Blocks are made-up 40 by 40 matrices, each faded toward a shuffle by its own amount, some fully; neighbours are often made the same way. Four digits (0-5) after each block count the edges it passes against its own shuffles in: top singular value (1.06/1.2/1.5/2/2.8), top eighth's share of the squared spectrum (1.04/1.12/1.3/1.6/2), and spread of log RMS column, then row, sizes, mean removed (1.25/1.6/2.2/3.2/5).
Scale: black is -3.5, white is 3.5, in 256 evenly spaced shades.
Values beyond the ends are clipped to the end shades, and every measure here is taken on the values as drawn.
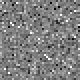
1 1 0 0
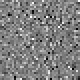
3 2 0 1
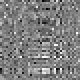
4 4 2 2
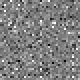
3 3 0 1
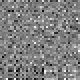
4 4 1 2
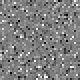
0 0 0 0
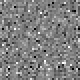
2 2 1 1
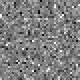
1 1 0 0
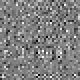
4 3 2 2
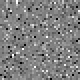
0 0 0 0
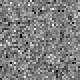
0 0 0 0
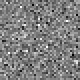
0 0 0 0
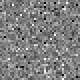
1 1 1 0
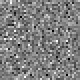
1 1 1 0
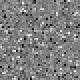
0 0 0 0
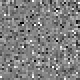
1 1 1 0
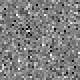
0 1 0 0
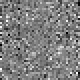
1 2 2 0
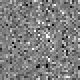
1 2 2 0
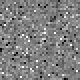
0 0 0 0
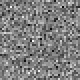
2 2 0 0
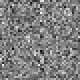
3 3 0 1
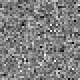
0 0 0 0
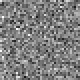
2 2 0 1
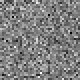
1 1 0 0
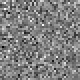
1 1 0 0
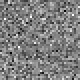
1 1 0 0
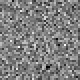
2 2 0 0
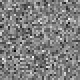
2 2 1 0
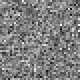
0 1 0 0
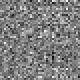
3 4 2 1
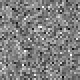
1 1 0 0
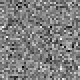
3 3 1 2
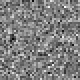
2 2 0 1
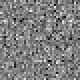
3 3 1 1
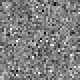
1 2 0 0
